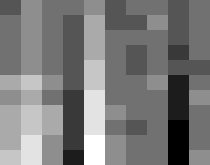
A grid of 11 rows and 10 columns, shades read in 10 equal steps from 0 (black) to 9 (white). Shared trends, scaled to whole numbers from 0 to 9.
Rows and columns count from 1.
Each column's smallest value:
3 5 4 1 5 3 3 4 0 3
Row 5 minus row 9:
-2 -2 -2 1 -1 0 0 0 3 -1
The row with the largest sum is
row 11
